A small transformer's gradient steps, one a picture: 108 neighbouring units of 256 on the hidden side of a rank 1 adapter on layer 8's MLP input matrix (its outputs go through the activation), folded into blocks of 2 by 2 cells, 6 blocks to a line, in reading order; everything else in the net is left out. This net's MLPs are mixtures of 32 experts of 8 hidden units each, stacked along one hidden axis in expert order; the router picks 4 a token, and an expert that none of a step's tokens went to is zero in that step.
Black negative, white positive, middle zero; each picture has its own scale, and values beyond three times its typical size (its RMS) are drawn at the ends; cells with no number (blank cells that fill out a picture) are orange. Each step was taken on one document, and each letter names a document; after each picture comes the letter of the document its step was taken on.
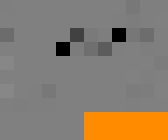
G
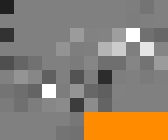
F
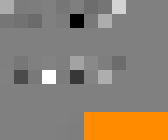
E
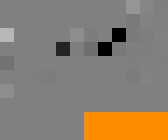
G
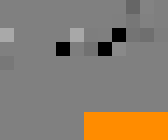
G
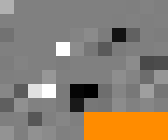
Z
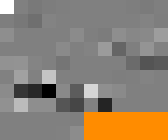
Z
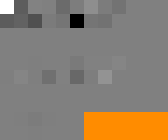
E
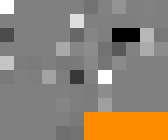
F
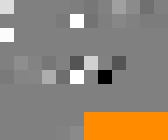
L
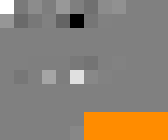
E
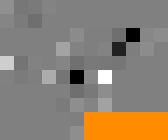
F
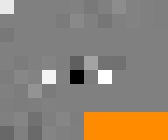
L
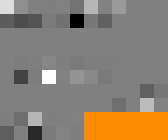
E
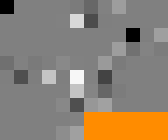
F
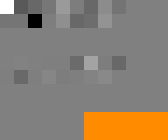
E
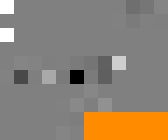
L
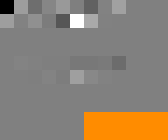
E
